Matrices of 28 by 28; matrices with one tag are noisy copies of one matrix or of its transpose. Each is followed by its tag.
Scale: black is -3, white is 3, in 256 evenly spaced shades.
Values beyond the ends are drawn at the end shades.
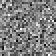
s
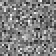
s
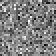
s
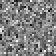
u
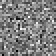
s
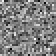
u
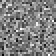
s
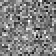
s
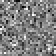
u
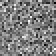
s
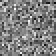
s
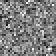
u
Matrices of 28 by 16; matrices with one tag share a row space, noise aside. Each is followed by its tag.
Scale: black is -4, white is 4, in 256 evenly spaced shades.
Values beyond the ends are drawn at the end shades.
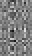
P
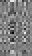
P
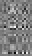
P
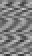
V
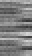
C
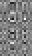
P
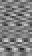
V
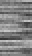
C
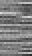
C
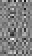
P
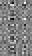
P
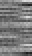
C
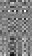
P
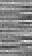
C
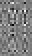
P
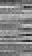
C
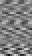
V
